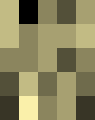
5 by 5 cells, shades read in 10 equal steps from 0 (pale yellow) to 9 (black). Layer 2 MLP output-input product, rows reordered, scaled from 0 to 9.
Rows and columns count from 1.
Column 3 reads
4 3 3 5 4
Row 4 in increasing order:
2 3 5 5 6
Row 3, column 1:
4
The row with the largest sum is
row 1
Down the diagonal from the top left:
2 4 3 3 7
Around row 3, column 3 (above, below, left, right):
3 5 4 6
